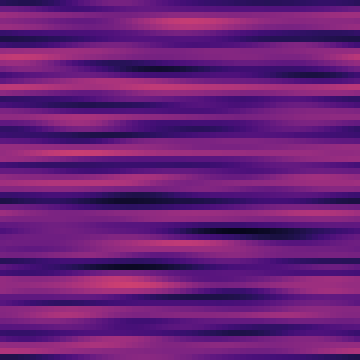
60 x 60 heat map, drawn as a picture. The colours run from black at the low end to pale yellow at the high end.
Horizontal stripes repeat 11 times down the table. The grain runs across in streaks. Overall the values sit about 30% of the way up the scale. There is no overall slope.
